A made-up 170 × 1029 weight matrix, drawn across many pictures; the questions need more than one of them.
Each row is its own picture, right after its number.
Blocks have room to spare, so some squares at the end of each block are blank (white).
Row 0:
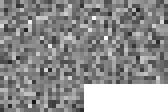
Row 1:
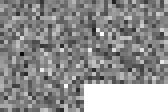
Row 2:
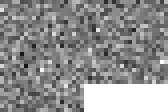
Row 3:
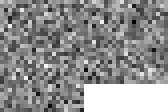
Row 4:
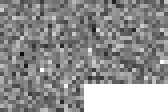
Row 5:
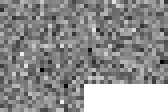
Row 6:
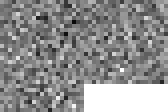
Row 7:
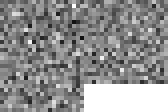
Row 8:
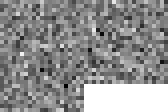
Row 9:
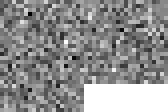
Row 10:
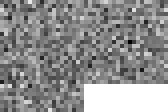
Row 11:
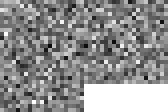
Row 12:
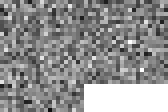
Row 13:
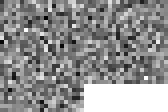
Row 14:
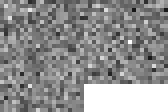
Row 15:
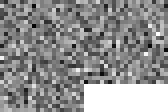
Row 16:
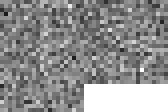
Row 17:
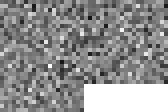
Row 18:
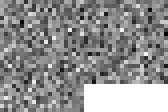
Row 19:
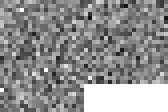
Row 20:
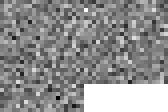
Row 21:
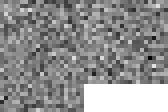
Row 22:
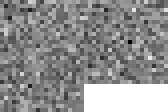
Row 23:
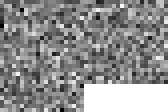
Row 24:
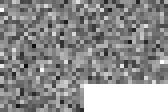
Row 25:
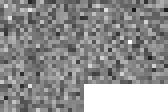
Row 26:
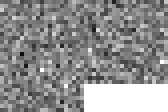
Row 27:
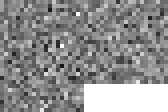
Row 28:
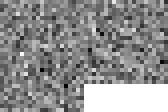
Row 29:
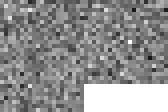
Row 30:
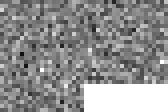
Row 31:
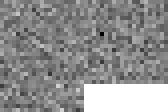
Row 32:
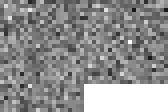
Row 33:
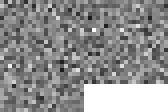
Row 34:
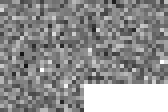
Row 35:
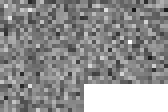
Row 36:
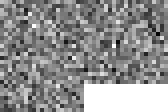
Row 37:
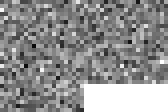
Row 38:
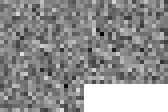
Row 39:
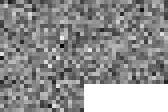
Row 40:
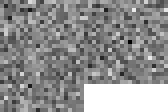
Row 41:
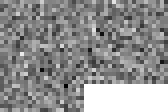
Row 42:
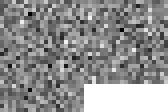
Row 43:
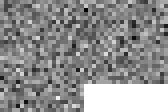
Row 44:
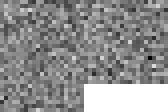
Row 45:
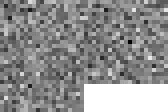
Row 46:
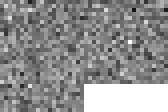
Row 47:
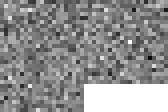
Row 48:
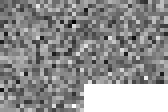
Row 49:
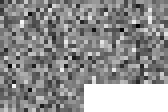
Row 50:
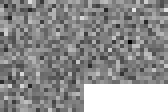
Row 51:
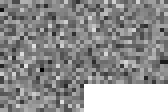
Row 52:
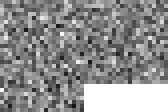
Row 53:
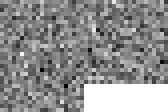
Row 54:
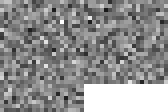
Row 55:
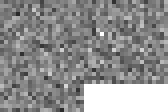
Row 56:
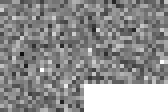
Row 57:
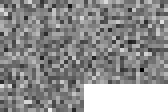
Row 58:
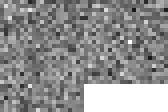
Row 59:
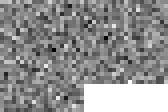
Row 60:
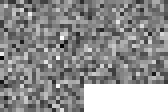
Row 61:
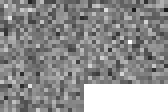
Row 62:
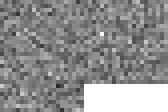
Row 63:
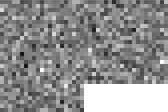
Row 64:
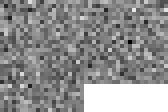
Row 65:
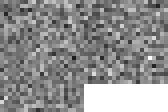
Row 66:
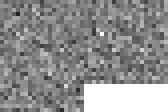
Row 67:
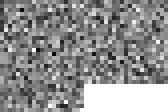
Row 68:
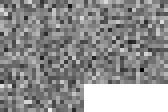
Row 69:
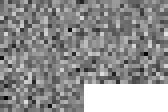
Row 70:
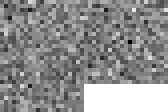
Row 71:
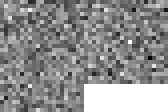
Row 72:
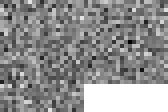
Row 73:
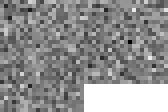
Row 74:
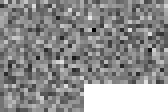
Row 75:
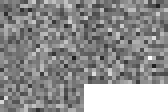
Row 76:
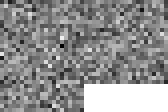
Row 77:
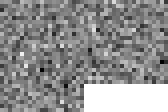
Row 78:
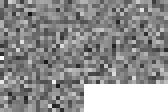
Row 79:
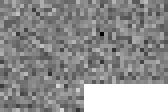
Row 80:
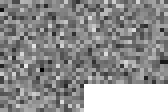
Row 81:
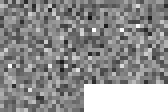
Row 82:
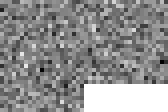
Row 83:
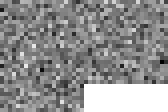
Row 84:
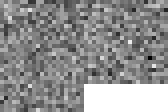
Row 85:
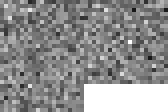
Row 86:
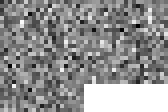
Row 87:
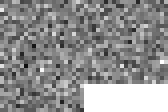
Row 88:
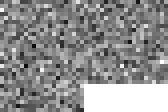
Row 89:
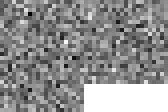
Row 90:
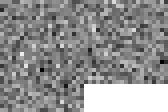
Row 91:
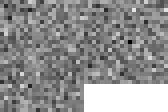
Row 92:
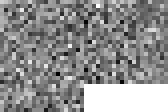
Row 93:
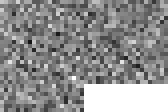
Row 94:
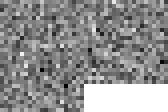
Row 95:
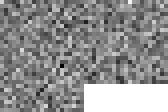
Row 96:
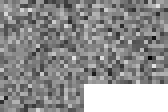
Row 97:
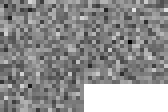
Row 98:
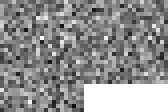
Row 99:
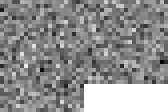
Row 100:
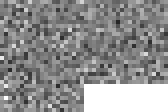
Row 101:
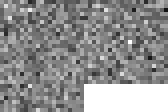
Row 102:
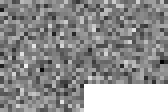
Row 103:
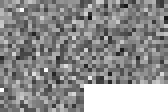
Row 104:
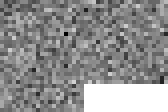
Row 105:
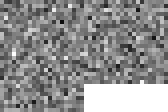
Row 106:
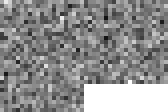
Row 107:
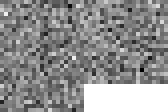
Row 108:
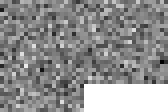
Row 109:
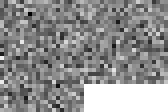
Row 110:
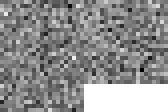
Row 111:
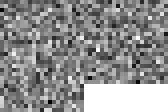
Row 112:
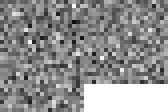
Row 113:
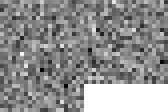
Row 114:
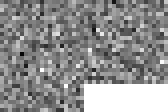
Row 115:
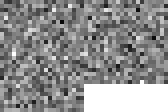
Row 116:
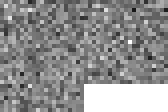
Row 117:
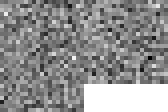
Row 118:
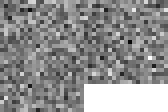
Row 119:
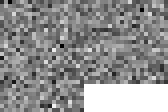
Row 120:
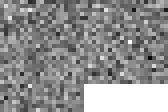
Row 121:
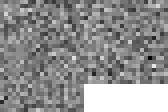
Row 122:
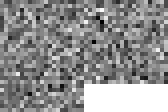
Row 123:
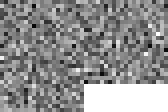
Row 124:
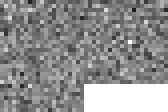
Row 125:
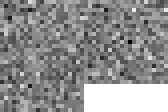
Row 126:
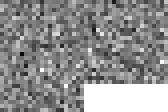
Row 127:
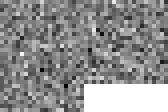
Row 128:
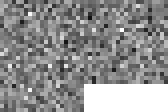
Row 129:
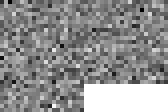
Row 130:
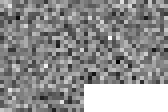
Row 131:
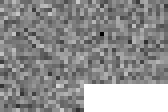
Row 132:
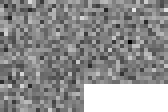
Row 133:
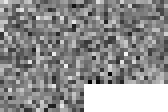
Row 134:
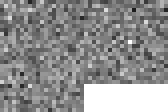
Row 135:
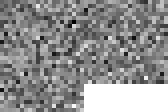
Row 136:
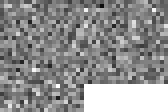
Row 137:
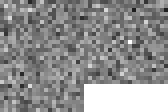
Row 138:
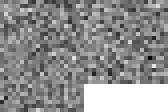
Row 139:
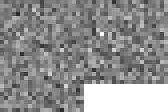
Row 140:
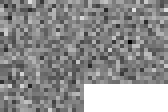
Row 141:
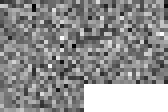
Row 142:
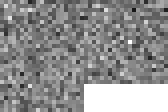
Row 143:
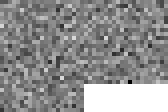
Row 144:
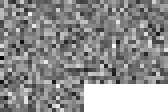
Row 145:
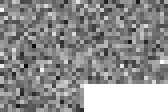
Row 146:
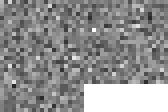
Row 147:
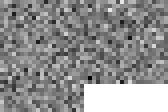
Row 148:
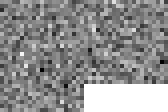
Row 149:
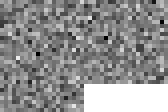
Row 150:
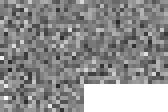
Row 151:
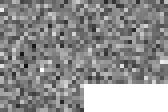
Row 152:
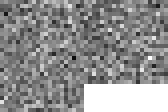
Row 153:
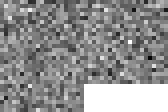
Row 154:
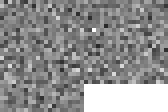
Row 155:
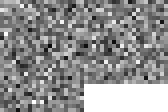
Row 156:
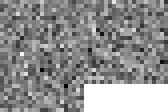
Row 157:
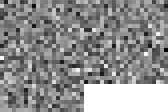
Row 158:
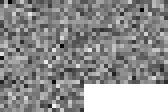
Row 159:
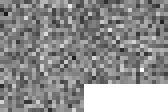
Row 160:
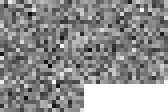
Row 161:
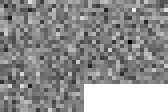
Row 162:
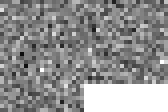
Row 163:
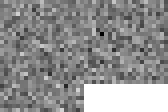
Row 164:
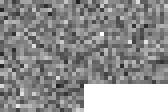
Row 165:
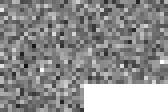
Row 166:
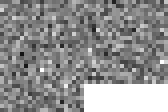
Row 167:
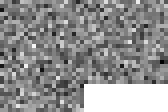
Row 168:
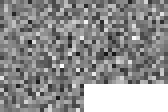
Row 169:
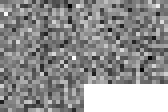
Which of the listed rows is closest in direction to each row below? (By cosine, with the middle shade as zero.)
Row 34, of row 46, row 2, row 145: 2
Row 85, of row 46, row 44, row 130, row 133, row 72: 46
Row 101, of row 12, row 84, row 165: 84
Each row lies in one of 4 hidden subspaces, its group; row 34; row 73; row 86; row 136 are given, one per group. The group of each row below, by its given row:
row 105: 136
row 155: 136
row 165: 34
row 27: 136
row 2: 34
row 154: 86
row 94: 34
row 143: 136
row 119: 86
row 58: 73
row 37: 34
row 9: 86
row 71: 73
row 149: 136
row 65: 73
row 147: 136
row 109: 86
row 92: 136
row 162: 34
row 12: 73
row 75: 73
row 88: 34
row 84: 73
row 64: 73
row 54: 136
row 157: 86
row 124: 73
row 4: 34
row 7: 136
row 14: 73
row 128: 86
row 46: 73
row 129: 86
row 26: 34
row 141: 86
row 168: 136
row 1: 34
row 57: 73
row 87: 34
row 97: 73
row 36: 86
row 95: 136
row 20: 136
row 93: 136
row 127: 34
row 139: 34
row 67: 136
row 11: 136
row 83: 34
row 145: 34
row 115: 136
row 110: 73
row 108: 34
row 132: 73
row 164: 34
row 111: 136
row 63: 34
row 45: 73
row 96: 73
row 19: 136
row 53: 34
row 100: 86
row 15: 86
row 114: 34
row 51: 34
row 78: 86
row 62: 34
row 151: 34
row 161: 73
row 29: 73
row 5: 34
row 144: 86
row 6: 136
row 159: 73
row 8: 34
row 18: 86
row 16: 73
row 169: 73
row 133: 136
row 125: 73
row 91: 73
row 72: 73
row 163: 34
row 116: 73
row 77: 34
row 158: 86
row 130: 136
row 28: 34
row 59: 136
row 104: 136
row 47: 73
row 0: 136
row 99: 34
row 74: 86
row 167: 34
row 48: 136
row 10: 73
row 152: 73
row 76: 86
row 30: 34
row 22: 73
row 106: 136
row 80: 34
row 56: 34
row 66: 34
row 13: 136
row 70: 73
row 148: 34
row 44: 73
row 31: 34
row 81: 86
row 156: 34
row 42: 86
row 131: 34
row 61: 73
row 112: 136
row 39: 86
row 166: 34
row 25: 73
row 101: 73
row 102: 34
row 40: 73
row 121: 73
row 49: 86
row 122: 136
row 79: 34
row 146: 86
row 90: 34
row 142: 73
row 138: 73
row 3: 136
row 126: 34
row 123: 86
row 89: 86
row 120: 73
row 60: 86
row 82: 34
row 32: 73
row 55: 34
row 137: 73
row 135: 136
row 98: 136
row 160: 86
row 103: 136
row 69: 86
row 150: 86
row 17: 86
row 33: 86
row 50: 73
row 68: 73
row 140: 73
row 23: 136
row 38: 34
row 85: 73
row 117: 73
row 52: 136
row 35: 73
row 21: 73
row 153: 73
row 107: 73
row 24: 34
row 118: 73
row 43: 136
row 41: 34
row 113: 34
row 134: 73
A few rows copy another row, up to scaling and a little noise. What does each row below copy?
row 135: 48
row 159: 16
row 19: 103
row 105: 115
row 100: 150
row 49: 86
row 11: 155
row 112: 7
